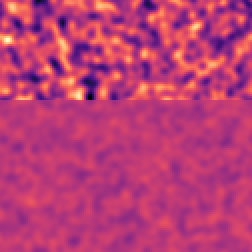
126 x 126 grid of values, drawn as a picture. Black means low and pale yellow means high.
Histogram: heavy tails on both sides. Grain: blotchy. Stripes: none. Slope: none. Seam: horizontal, 40% of the way down, the bottom part calmer.
